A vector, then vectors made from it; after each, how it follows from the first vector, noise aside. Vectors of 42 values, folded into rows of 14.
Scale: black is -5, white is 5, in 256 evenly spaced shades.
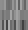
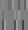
partly zeroed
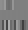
partly zeroed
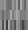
copied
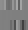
partly zeroed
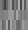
reversed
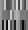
scaled up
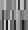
scaled up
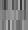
reversed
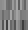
copied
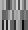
scaled up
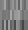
copied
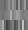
sign-scrambled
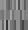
copied
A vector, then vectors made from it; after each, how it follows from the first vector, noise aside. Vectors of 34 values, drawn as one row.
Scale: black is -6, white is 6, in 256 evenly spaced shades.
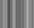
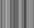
reversed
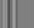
partly zeroed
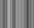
negated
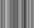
reversed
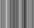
reversed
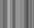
negated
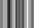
scaled up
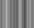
reversed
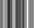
scaled up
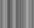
copied
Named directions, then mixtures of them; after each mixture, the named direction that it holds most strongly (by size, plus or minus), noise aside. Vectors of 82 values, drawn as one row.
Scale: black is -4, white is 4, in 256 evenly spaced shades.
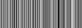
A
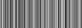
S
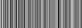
S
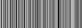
A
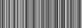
S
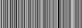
A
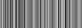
S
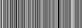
A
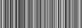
S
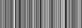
S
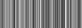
S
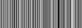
A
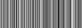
A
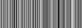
A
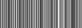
A
